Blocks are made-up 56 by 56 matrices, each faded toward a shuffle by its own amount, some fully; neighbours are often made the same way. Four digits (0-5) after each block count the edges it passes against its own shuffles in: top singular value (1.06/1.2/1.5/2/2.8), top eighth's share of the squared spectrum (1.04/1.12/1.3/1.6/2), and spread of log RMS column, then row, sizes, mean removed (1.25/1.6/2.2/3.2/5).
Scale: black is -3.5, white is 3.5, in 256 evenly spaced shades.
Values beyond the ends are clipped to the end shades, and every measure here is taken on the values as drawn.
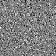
3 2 0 1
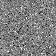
0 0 0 0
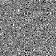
3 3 1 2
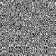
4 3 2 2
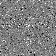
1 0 0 1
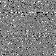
2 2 0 2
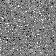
1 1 0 0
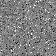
0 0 0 0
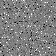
0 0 0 0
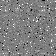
1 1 0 0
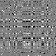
5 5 3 3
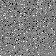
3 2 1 0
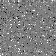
2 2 0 0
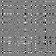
4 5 3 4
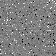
1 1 0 0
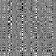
4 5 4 2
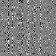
4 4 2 1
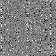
3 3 2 1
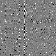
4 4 2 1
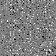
3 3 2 0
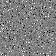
1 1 0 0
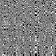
4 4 3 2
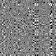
4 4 3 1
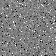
0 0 0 0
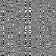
5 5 3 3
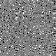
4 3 1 1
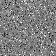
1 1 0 0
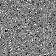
1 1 0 0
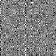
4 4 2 1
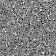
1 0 0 0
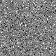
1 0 0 0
